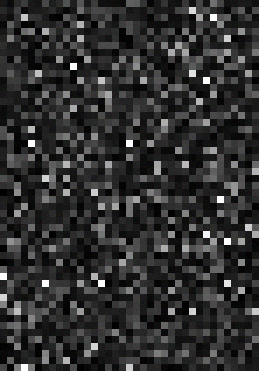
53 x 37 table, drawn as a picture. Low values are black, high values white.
Neither half mirrors the other. No regular stripes run through it. No seam splits the table. The grain is fine, like static. On average the colour sits 20% of the way up the scale. The values are skewed, with a long tail toward high values. No row or column stands out. No overall slope runs across the table.
